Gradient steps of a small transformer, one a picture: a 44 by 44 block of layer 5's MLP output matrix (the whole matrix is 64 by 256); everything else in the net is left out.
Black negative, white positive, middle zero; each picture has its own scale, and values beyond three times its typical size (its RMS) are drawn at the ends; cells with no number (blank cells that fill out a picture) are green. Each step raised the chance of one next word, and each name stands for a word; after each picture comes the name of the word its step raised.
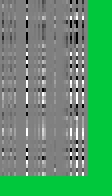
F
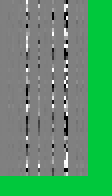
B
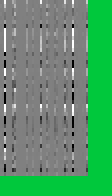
B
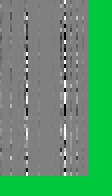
F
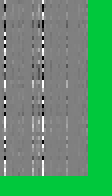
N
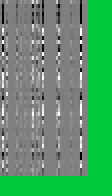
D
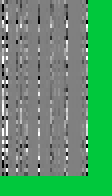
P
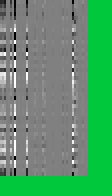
D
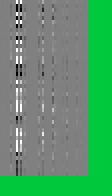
P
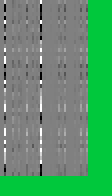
P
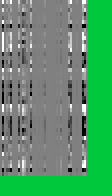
B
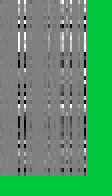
B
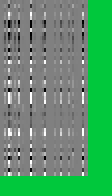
F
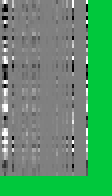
P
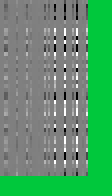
D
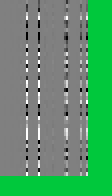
F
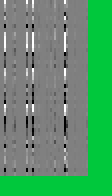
B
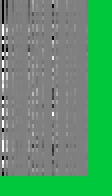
D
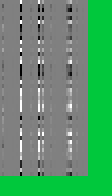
P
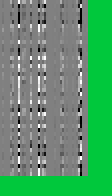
D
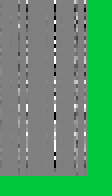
P
